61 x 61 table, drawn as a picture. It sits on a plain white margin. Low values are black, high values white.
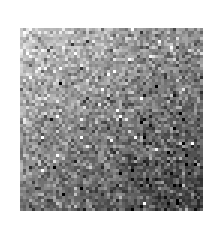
Histogram: bell-shaped. Ninth with the lowest average: bottom right. Odd rows or columns: none. Grain: fine. Ninth with the highest average: top left. Mirror symmetry: none. Slope: up to the top left.
